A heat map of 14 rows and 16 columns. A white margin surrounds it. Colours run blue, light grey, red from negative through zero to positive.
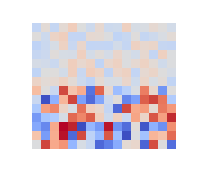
No overall slope runs across the table. On average the colour sits 50% of the way up the scale. The histogram is bell-shaped. A horizontal seam about 50% of the way down splits the table, and the top part is calmer.
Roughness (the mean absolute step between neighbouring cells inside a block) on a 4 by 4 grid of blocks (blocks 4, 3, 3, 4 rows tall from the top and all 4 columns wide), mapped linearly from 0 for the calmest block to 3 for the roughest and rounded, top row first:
0000
0000
2322
2323
